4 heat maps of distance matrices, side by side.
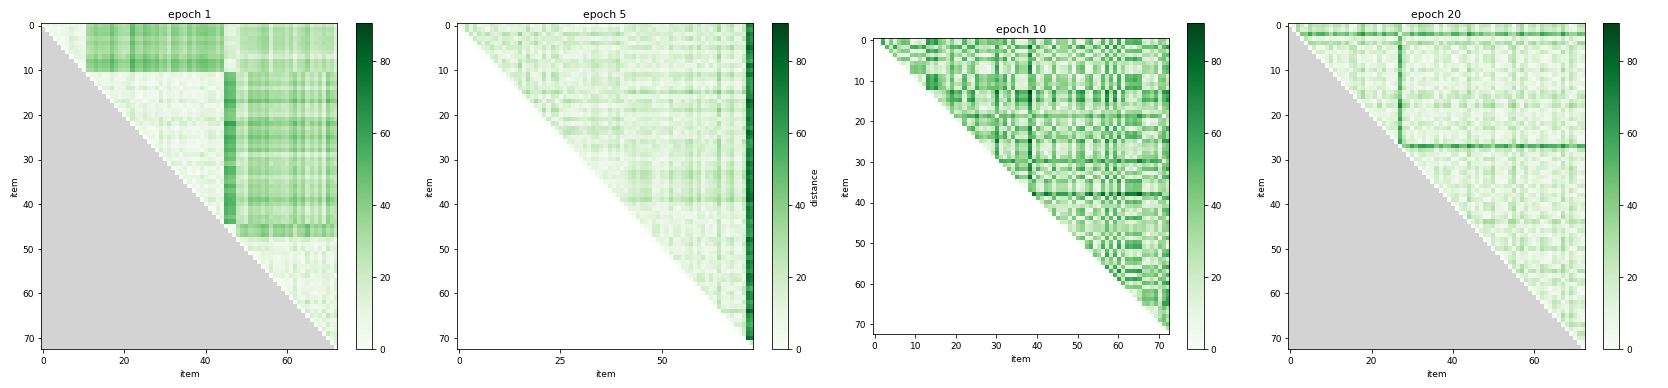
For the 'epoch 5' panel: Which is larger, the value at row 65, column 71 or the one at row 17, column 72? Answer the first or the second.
the second
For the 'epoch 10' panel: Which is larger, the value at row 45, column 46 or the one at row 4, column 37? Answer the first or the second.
the second
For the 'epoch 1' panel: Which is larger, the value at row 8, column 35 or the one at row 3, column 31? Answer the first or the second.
the first
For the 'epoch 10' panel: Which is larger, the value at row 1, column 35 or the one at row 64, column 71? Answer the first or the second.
the second
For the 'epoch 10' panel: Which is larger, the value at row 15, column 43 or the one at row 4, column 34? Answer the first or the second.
the first
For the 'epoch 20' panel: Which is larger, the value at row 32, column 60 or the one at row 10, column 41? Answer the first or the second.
the second
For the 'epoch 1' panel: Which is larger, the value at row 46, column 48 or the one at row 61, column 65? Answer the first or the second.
the first
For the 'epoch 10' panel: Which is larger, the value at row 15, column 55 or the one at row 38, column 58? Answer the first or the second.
the second
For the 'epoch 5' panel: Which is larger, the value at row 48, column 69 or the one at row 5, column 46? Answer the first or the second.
the second
